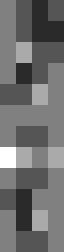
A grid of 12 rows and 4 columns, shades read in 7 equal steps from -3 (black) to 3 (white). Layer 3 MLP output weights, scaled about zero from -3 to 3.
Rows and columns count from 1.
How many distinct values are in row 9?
2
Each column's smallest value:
-1 -2 -2 -2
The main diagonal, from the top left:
0 -1 -1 0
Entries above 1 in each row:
0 0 0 0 0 0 0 1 0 0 0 0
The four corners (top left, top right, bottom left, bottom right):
0 -1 0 0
